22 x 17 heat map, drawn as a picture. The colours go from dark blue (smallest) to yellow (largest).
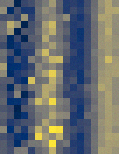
Seam: vertical, 60% of the way across, the right part calmer. Stripes: upright, repeating 2 times. Average level on the scale: 40%.
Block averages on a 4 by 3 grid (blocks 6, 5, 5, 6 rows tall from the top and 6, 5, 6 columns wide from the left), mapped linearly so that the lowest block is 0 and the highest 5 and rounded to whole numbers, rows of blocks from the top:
134
044
144
154
